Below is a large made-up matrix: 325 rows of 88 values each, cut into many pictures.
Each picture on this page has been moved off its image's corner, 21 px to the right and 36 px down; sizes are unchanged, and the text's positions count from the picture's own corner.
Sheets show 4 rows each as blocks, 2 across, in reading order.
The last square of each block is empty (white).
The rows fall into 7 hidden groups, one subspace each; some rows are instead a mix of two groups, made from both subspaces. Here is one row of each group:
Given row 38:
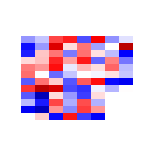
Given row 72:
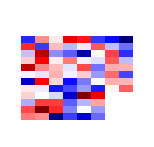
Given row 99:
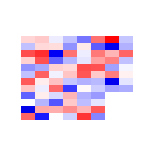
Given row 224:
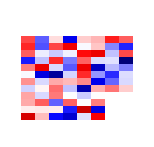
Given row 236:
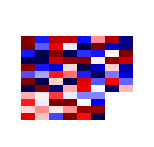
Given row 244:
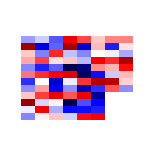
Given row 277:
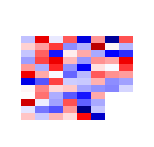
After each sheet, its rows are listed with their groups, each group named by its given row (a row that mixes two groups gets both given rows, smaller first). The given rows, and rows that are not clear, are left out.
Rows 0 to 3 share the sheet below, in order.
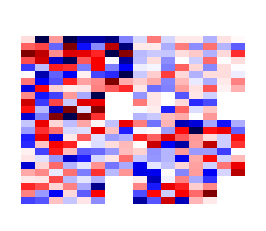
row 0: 224
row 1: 38
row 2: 277
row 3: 99 and 224
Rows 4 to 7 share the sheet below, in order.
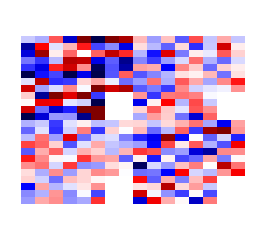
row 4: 277
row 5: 99 and 277
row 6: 236
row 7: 99
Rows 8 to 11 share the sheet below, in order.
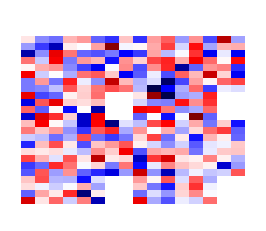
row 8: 99 and 236
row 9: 244
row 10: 277
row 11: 72
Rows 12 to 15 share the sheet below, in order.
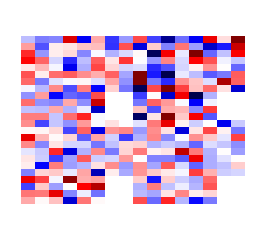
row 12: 277
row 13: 72
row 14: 38
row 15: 244
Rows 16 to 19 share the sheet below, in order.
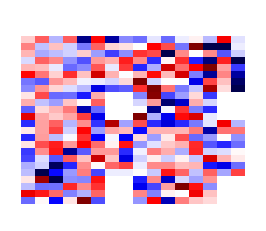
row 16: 277
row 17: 99
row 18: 244
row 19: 244
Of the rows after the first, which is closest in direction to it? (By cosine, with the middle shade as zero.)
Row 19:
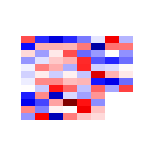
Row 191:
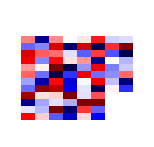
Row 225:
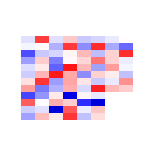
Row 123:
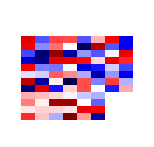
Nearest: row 191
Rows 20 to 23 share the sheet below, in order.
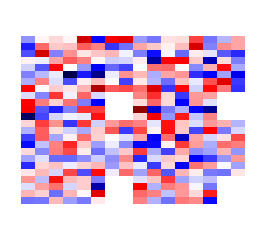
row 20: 277
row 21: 99
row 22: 277
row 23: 236
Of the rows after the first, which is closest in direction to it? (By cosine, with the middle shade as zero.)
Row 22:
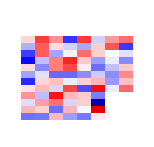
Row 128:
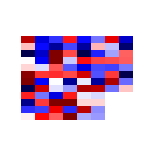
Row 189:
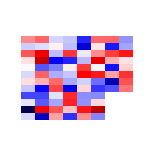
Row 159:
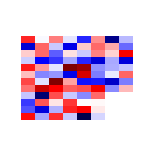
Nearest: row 159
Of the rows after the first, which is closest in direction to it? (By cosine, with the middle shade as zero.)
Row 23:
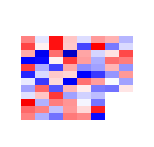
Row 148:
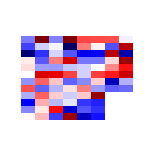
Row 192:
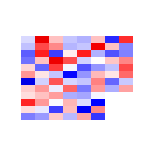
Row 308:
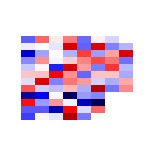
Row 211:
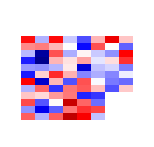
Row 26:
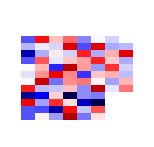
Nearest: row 211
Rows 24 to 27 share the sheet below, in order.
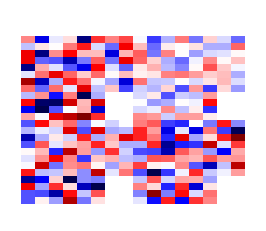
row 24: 72 and 277
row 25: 277
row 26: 38
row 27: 38 and 99
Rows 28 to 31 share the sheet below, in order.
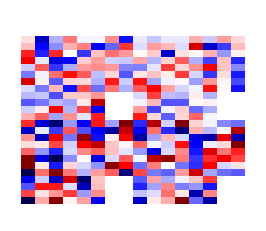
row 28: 277
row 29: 99
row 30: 72
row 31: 224
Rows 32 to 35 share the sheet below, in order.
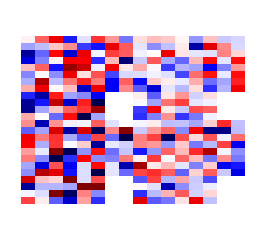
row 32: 38 and 277
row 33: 99
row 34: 38
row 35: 99
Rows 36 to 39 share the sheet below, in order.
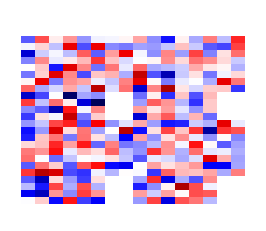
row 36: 38
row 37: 72
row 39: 244
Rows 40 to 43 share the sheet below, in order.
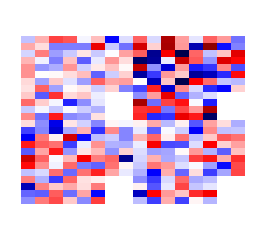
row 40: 244
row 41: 236
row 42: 236
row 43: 99
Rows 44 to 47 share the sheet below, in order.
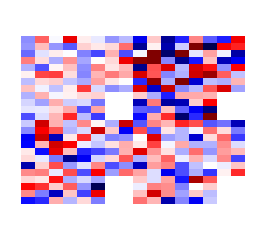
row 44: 224
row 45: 236
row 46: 277
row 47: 72
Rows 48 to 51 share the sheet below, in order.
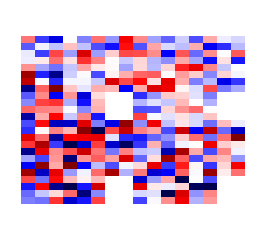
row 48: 72
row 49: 99 and 244
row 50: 236 and 244
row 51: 38
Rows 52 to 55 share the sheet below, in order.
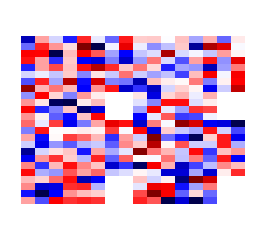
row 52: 99 and 236
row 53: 99
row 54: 72
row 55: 72
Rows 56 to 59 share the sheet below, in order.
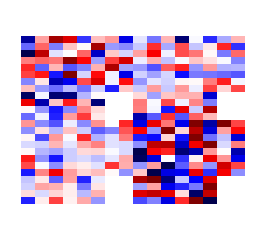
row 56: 38 and 244
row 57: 224 and 277
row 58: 72
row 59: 244
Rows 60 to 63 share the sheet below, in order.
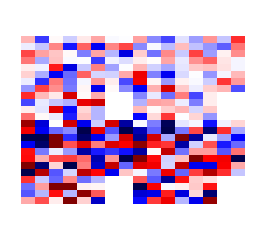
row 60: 38
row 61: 72
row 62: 236
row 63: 236
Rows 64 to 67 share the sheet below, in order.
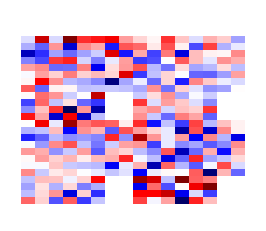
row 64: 224
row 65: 236
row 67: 38
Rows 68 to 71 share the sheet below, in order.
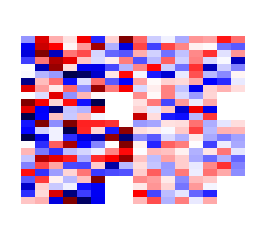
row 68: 277
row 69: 224
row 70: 224
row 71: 99
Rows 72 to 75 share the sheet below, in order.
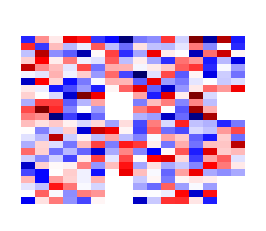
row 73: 72 and 277
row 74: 99
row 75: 224
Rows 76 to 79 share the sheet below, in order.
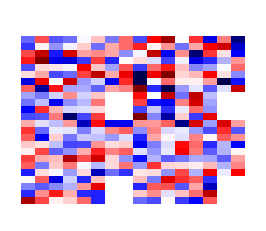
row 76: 99 and 236
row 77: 72
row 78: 277
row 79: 277
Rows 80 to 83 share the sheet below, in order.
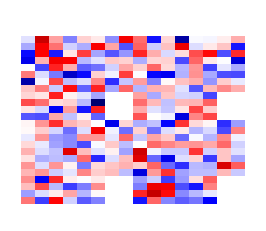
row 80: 277
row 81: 224
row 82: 244
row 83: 72
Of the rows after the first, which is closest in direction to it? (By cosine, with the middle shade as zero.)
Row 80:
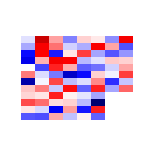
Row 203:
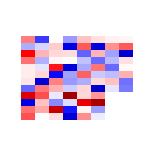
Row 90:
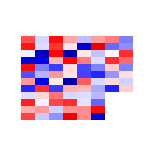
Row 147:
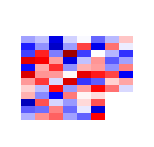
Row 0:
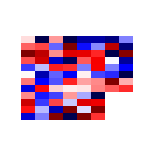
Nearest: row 90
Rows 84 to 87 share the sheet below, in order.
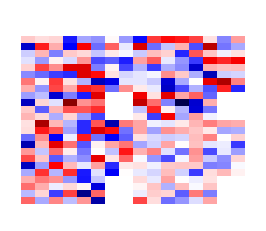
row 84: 244
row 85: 244
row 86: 277
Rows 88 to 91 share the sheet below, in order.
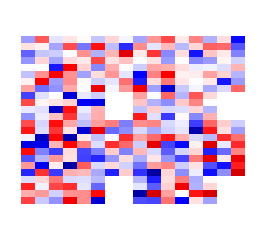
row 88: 38
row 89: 72
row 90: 236
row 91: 99
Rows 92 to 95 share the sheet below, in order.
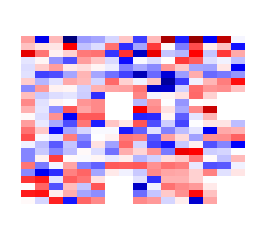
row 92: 224
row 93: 244 and 277
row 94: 38
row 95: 244 and 277
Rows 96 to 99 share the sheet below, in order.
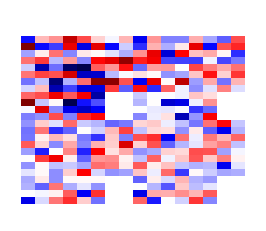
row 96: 244
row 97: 236
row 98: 224
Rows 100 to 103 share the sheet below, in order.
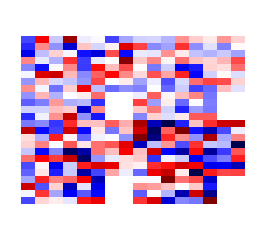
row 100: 224
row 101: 244
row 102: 244
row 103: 224 and 244
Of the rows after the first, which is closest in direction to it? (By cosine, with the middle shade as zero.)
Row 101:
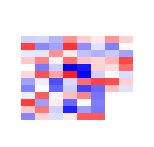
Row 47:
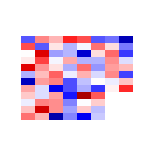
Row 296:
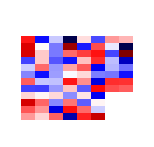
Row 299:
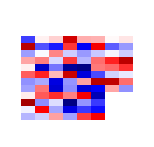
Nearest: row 299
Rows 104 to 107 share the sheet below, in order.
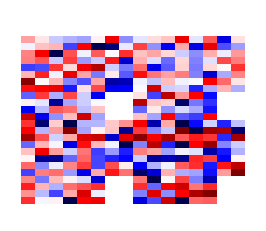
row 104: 99
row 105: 244
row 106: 224
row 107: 99 and 224
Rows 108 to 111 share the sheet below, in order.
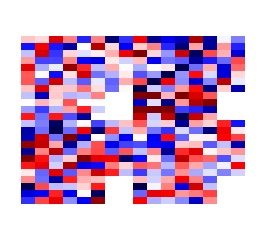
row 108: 244
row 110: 236
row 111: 277
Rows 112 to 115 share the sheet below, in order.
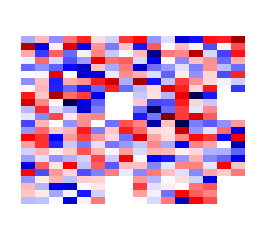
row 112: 244
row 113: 72
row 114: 236
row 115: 224
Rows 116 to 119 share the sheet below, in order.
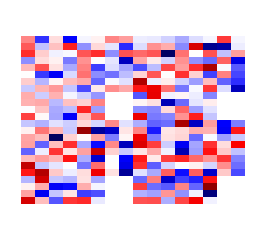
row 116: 224
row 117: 99
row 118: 99
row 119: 277
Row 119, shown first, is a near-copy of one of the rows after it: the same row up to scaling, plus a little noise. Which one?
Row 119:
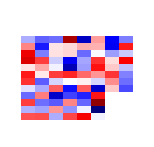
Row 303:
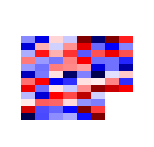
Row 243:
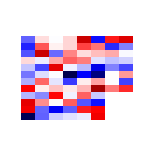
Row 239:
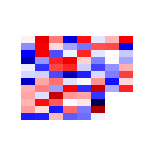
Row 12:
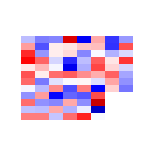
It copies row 12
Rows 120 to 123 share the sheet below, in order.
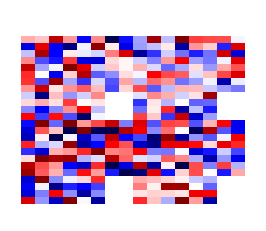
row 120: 244
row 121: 224
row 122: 99 and 224
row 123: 236
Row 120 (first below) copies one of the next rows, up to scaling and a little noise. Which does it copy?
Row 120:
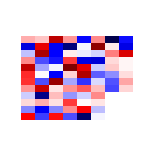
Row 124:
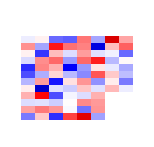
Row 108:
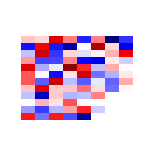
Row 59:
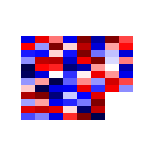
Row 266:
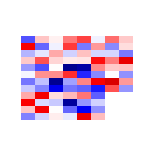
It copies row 108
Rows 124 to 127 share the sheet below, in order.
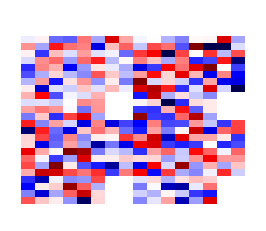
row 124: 244
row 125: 99
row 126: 244
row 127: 236
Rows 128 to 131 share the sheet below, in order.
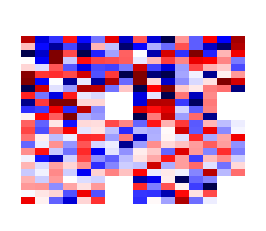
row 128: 236
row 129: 72
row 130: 224
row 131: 38
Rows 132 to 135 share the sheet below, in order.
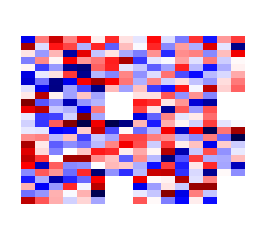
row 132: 236 and 244
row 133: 38 and 277
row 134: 244 and 277
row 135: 38
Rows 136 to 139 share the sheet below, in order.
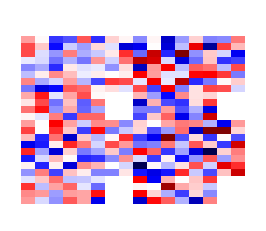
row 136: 38
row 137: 236
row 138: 236
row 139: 99
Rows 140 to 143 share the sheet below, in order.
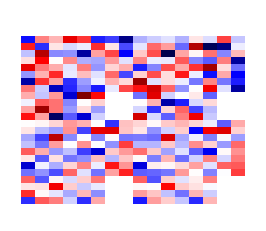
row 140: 72
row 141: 99
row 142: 99
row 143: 99
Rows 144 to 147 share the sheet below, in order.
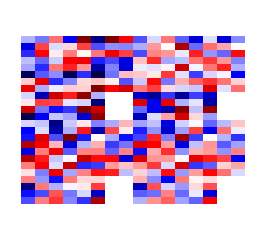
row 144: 277
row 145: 38 and 224
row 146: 236
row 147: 236
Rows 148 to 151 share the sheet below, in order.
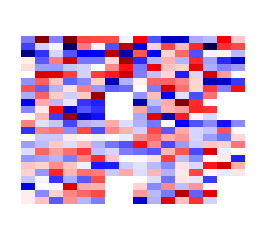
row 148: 224
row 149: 244
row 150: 244
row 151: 224
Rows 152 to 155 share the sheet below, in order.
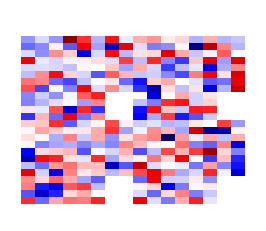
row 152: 224 and 277
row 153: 99
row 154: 72
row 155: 99
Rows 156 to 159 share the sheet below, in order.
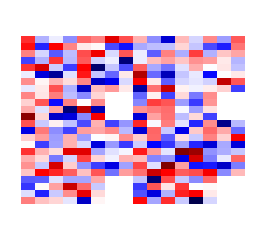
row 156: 224
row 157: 72
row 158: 244
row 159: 244
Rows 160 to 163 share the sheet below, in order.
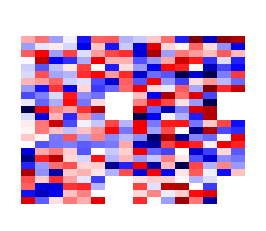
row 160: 99
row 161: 277
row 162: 72
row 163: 236
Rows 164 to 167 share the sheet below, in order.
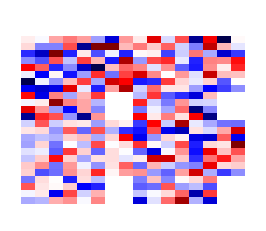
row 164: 99
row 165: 277
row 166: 38
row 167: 224
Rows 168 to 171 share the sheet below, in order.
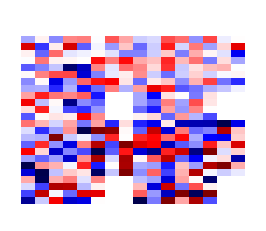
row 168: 244
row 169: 38
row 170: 99
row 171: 224
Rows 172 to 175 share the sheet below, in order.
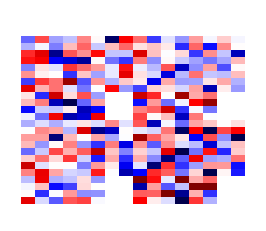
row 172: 236 and 244
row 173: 38
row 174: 99
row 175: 38
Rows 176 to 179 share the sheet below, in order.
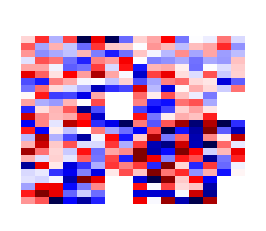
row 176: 277
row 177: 72
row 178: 72
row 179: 244
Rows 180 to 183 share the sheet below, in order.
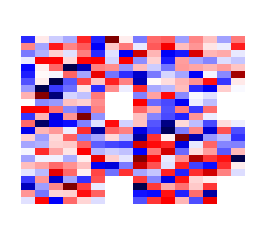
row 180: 244
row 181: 236
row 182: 244
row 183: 236
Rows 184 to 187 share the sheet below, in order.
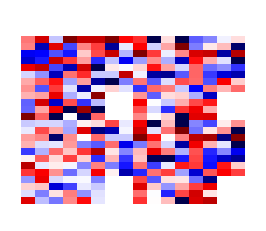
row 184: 224
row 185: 224
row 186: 99
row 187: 224
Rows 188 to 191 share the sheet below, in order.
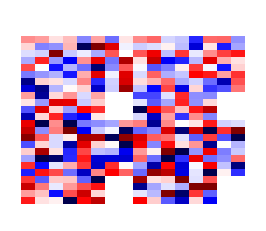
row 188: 99
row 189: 99
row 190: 224
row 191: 38
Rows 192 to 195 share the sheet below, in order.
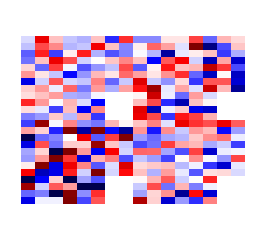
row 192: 277
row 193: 99
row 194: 38
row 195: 224
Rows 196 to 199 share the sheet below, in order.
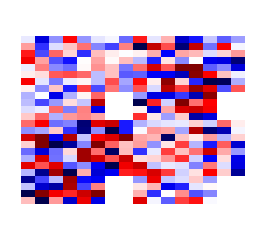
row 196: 277
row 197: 244
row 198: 99
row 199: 99
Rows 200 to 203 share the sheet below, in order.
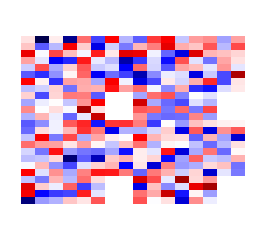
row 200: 224 and 277
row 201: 236
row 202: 277
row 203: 38
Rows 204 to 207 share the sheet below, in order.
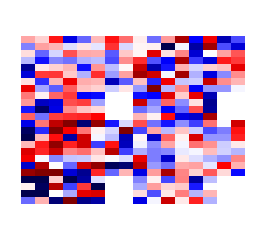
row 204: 72
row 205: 244
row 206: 38
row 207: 72
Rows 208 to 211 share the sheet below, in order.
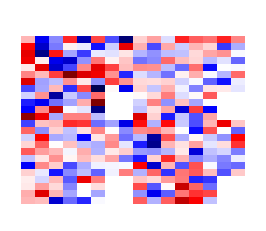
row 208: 277
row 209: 224
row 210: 72
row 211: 72 and 236
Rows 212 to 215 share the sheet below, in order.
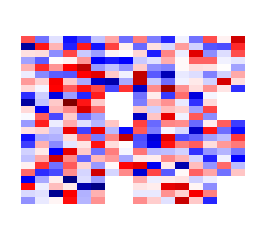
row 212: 244
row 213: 72
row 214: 38
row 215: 236
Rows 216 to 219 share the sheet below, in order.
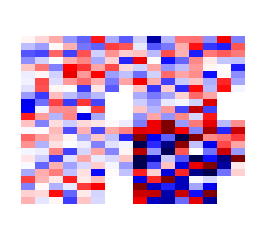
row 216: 38 and 277
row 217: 277
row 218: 38
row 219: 236
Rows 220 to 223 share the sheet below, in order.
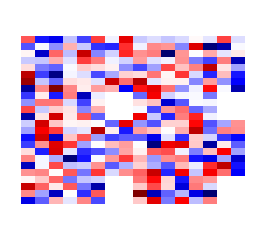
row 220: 72
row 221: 99
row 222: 277
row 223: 99
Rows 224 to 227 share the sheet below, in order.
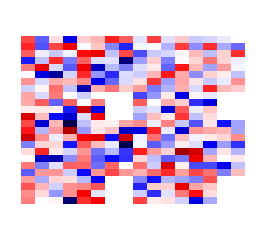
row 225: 38
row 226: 224
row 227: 244
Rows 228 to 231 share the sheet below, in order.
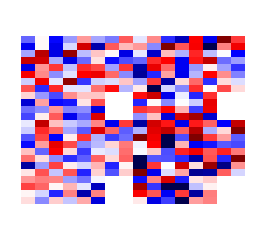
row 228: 236
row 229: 244
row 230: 277
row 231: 236
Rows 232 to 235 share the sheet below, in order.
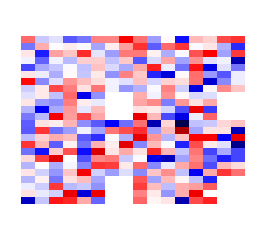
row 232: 72
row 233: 224
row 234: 224
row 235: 224
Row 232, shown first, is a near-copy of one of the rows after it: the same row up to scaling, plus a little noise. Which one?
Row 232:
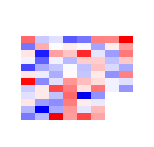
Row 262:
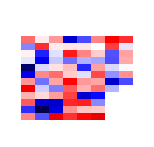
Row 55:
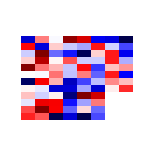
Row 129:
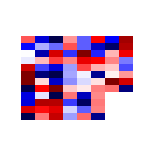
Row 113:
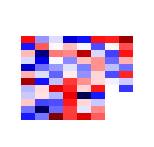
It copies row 113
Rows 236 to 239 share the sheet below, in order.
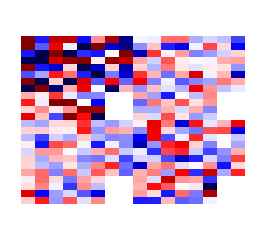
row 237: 236 and 244
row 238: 99
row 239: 277
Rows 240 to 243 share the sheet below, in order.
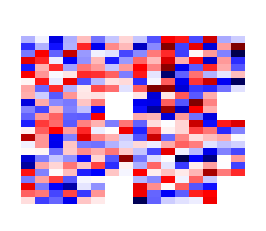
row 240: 236
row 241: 38
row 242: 236
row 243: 277
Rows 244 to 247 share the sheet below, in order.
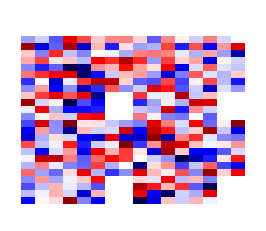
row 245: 38
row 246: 224
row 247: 277
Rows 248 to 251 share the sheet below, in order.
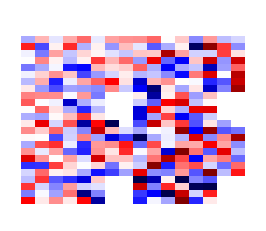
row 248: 244
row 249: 99
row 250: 277
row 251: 38
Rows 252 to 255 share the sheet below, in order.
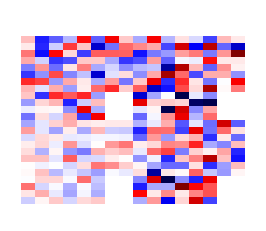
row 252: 244 and 277
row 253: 38
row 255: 244
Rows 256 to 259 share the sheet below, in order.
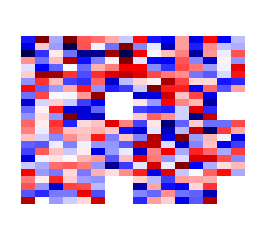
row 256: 224
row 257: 244
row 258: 72 and 224
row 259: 236
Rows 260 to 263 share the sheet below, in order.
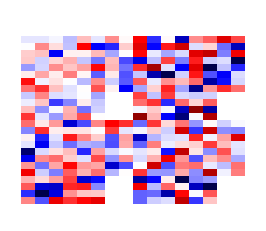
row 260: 99
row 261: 224
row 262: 72
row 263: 38
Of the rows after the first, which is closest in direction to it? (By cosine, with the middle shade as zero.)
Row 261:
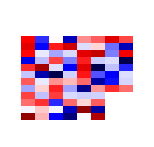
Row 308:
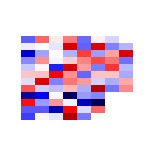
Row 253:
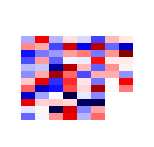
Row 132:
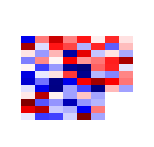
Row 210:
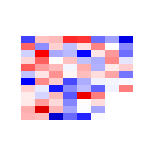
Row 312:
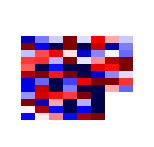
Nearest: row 210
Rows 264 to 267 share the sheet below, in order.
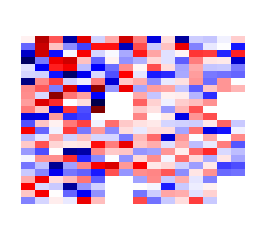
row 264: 277
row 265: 224
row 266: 244
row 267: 99
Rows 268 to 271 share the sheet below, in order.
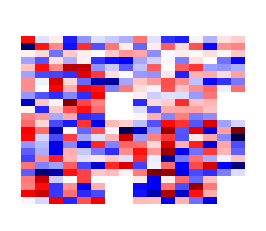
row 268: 244
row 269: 244
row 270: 38
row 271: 38
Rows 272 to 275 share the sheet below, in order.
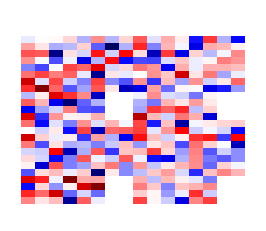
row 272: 99 and 244
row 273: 236 and 277
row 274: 38
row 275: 224
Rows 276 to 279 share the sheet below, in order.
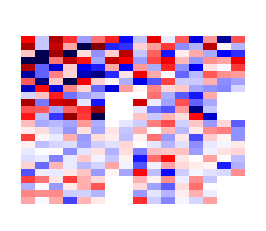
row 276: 236
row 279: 72
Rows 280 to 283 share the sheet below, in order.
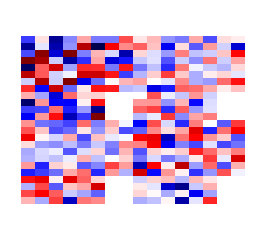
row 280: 236
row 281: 38
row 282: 38
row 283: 236
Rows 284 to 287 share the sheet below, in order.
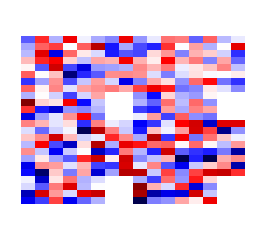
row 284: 277
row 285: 38
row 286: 99
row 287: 277
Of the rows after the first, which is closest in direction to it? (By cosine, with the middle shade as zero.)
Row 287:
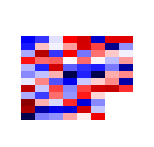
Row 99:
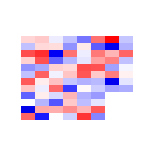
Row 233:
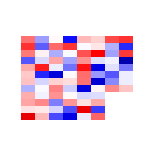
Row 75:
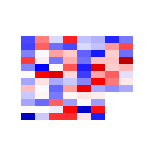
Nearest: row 233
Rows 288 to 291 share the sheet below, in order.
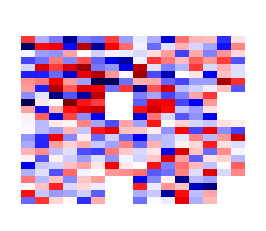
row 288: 244
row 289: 72
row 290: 99
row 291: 38
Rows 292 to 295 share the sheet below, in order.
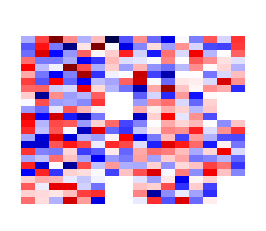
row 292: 244
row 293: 72
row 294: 236
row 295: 38 and 99
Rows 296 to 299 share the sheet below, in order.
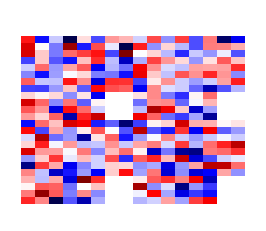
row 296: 38 and 224
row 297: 72 and 277
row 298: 72
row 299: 244
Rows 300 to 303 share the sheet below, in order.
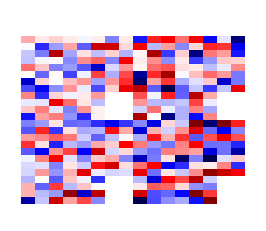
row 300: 99
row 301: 72
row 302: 224
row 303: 277
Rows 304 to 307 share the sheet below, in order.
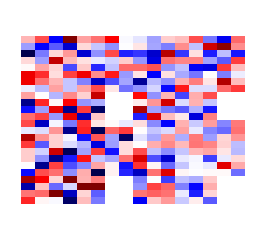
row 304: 224 and 236
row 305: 99
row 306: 38
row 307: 72
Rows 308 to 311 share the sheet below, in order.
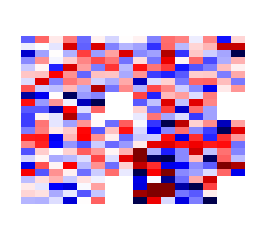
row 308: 38
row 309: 38 and 99
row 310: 236
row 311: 72
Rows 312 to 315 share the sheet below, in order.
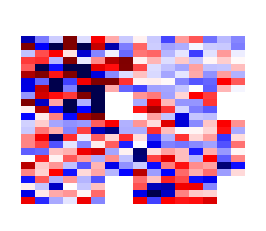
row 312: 244
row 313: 38 and 72
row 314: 99
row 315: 72
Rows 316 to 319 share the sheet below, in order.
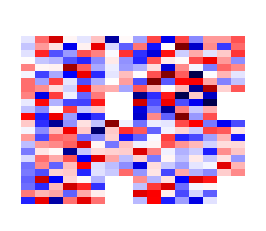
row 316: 244
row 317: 38 and 244
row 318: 244
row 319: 72 and 99
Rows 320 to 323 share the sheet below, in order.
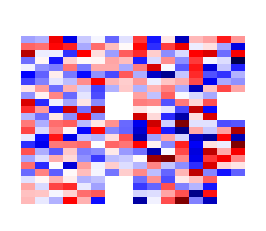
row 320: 224 and 236
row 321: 224
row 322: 236
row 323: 224
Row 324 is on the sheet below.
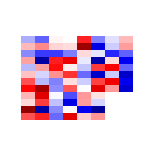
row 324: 99
